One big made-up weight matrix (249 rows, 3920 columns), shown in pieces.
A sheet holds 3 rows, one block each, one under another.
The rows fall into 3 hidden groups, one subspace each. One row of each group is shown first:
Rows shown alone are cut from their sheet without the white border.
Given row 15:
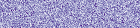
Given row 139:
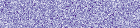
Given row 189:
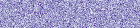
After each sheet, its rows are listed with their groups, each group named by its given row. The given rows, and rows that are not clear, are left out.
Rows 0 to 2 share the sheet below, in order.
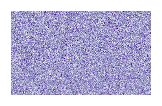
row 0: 139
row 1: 139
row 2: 139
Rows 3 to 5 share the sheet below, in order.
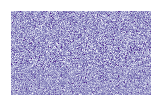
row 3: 189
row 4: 139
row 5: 139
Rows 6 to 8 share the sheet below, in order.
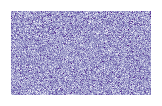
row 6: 15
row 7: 139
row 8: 15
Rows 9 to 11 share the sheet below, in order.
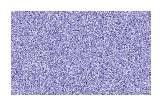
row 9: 139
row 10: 15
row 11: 139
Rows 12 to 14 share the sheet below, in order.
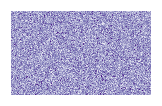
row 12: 189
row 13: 189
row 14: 189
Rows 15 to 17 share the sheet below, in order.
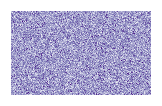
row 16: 189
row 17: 139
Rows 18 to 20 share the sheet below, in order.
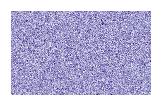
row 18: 189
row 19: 139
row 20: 189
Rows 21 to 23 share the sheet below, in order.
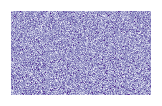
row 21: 189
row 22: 15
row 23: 15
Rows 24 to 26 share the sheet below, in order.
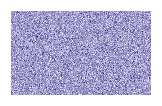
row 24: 15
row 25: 15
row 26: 139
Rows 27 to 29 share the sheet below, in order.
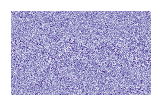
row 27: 15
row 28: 15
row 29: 189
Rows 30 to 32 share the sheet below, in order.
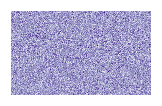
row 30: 15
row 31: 139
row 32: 189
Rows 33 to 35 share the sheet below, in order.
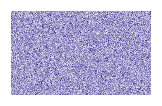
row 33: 15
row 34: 15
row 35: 189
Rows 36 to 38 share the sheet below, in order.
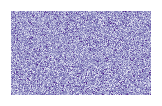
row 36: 139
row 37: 15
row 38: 139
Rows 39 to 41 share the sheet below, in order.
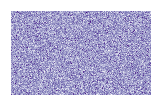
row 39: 15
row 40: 139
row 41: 189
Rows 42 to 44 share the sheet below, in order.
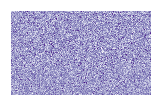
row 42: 139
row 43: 189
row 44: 139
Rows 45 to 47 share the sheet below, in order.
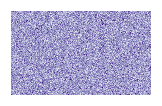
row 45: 189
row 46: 139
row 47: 15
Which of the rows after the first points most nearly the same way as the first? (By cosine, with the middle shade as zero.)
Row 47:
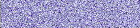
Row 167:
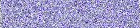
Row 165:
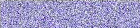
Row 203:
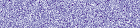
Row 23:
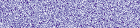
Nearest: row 23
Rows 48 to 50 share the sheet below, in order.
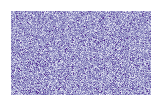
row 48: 139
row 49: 15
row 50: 15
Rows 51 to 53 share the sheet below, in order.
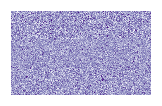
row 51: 15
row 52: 15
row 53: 189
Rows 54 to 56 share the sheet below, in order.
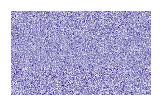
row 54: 139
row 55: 139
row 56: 139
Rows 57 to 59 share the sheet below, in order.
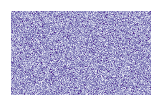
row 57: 15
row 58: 15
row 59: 189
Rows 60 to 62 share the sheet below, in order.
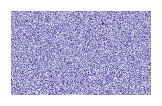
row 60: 189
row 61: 139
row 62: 15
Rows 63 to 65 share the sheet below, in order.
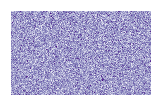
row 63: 189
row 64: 139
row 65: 189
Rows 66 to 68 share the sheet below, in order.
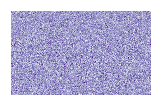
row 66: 15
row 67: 15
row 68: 139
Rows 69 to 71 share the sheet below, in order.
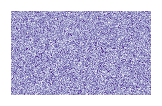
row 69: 139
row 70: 189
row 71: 189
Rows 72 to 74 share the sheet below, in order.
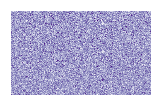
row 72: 189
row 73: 189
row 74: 189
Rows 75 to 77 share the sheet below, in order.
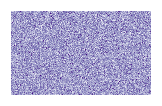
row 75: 189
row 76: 139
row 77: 139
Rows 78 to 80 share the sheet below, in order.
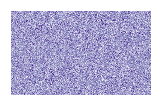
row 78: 189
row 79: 139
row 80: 189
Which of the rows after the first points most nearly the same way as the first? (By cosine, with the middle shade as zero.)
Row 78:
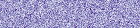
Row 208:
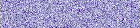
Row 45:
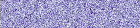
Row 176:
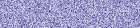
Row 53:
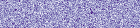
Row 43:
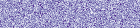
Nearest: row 45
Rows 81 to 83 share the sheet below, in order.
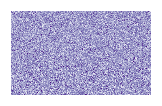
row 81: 15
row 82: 15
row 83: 15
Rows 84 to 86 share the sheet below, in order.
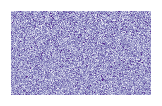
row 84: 189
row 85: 189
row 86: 189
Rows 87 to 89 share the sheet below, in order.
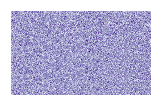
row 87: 139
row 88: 15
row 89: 15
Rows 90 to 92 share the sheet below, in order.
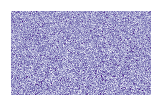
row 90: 15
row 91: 139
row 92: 189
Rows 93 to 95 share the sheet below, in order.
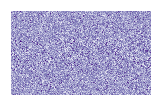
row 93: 189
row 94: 15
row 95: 15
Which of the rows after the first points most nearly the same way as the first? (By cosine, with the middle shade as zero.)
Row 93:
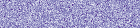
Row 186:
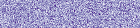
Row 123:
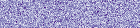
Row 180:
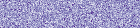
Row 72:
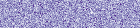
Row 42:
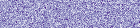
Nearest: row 180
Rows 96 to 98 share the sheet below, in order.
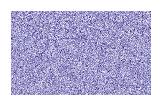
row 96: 15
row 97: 189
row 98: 189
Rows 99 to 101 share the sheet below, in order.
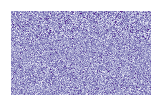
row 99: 15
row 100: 15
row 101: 189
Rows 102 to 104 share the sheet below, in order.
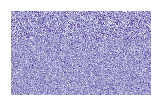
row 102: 139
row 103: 139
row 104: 139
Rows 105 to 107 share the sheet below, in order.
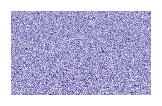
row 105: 15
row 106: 189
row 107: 139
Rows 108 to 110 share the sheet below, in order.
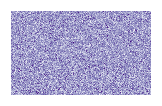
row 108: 15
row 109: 139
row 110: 15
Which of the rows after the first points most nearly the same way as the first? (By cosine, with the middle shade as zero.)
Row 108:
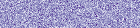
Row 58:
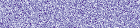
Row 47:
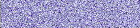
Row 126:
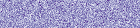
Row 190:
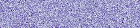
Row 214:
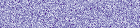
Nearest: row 126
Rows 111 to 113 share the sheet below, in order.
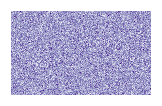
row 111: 189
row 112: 15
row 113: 139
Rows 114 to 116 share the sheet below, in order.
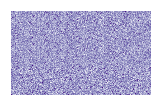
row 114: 139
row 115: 139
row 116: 15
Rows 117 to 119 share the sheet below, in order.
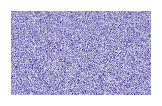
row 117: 139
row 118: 139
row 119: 139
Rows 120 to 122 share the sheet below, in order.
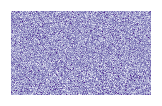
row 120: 15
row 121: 15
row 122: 139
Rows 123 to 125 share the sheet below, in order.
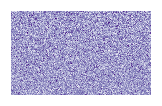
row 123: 139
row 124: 139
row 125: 15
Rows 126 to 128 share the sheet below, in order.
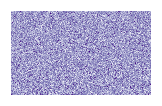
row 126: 189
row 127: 15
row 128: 15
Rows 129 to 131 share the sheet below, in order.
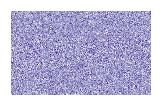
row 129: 15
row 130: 15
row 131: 15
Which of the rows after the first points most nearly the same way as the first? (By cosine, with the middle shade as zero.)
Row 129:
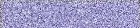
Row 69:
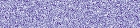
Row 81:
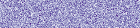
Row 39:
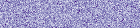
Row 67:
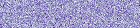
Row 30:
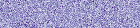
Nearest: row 67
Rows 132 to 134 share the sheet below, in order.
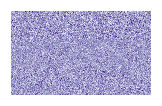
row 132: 139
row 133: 15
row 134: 189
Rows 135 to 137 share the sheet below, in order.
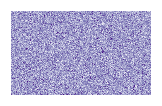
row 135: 189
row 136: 189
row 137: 15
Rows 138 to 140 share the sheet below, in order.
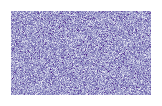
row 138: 15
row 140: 189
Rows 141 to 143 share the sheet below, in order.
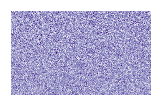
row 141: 15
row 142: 15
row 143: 139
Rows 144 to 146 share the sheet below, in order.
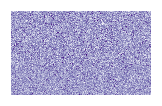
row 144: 189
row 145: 139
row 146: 139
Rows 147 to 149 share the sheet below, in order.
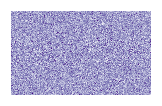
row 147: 189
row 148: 15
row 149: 139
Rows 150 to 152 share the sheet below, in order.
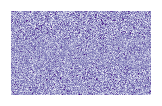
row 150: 189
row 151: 139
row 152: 139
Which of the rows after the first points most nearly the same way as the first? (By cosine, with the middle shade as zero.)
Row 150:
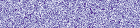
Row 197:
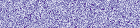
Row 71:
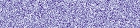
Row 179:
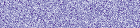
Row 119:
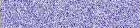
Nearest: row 197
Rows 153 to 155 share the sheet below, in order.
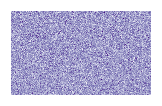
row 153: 15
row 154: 15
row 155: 139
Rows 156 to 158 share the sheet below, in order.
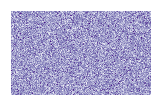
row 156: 15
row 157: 189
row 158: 139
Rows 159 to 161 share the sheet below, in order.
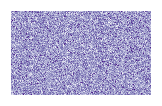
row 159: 139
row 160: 139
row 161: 15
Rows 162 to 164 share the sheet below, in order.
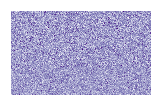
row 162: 139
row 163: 15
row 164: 15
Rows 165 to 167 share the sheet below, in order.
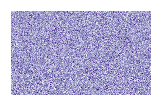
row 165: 139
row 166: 139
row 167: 15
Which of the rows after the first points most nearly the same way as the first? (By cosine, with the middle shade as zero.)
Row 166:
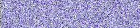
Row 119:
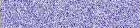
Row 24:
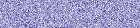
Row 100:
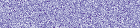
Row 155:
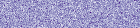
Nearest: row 155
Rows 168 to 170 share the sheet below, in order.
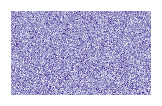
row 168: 139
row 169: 139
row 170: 15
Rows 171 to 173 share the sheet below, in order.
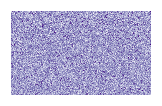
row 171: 15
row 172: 15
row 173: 189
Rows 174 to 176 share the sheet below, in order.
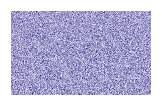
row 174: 15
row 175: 139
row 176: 139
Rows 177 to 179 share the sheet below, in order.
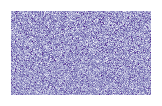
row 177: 139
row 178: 15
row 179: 15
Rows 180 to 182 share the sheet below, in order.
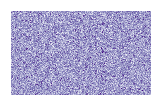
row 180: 189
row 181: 189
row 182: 189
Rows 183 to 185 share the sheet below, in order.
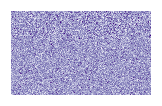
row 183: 139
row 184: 189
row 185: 15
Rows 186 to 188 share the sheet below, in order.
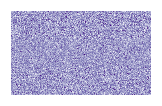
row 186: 139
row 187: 139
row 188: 139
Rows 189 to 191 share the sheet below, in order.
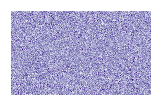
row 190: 15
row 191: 139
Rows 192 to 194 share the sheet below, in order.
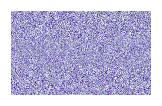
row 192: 189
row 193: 139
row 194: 15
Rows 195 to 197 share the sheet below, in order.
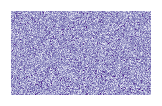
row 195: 139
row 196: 189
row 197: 189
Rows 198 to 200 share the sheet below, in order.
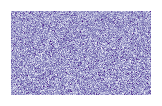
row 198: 15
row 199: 189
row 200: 139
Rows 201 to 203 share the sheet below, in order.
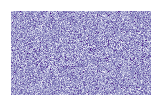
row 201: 189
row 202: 15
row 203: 189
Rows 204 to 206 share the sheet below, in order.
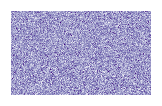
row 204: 139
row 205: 139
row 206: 189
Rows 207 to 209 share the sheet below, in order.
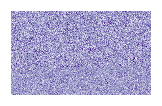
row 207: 139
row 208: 15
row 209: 15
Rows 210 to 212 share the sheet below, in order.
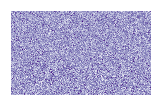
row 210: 15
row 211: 15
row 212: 189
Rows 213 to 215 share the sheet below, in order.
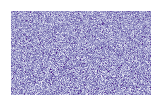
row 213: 189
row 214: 15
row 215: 189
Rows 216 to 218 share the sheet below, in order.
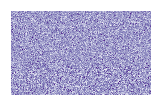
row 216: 139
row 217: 15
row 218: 139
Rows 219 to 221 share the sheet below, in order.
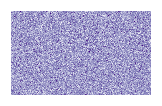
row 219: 189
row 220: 15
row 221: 15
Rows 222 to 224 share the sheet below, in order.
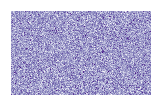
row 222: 139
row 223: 189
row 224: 189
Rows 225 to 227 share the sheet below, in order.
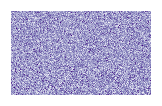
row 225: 139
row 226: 15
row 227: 15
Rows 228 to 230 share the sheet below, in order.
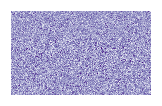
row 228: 15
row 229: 189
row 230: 139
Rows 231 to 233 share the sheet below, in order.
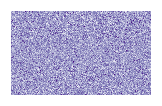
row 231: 139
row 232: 139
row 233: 15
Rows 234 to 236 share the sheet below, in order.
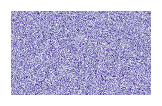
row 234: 15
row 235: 189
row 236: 189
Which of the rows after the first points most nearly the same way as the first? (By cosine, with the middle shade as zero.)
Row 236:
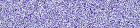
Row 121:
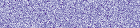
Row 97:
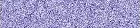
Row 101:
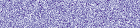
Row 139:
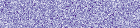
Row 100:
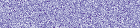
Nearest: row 97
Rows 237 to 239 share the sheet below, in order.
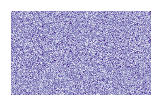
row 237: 15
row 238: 15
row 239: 189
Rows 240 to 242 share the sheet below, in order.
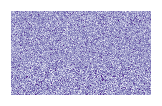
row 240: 139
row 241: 15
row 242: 189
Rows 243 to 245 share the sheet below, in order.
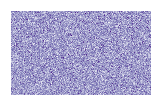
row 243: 139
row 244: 139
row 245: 189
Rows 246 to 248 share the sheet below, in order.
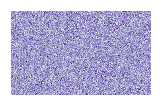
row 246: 139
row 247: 139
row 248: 189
